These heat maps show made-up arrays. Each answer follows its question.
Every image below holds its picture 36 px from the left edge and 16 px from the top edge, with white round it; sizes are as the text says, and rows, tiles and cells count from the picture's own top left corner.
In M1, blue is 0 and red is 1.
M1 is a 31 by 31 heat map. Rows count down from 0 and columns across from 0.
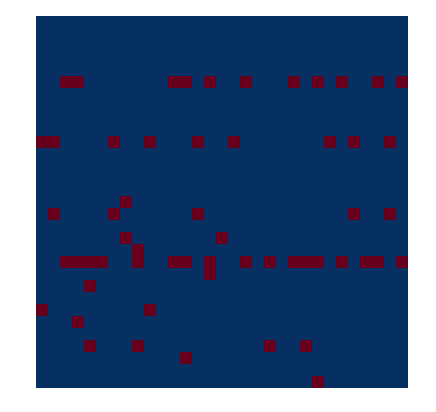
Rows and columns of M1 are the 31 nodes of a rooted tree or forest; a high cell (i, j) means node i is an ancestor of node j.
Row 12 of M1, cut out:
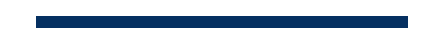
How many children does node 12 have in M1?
0
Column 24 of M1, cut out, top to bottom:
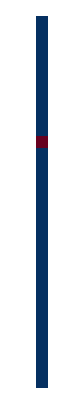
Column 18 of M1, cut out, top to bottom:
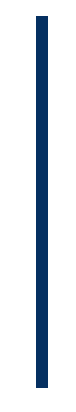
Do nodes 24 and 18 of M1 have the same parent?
no
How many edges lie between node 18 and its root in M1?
0
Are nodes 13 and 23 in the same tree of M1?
no
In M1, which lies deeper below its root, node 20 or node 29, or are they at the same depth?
node 29
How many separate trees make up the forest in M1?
3
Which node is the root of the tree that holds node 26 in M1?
10
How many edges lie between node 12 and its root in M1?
3
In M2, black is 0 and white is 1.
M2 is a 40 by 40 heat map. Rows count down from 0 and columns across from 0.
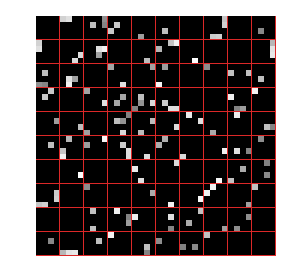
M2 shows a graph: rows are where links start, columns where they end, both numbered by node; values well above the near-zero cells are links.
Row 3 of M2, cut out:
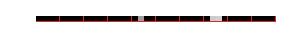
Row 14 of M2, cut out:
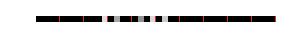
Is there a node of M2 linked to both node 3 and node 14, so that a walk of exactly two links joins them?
yes
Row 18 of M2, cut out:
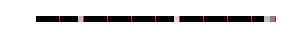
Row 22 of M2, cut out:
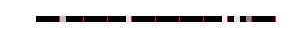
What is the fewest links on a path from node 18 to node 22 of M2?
3
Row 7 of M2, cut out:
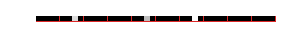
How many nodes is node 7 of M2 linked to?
3
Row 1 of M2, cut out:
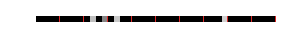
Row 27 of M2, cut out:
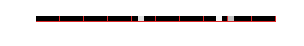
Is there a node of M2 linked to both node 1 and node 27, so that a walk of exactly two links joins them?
no
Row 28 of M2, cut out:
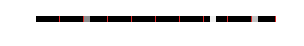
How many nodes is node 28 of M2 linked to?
3
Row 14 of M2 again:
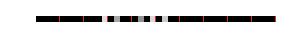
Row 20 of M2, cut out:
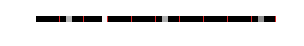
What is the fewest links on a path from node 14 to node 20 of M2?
2
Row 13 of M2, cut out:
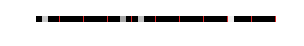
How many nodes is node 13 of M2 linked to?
4
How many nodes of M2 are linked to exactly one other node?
0
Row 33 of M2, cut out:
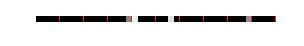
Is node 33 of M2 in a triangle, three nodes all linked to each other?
yes
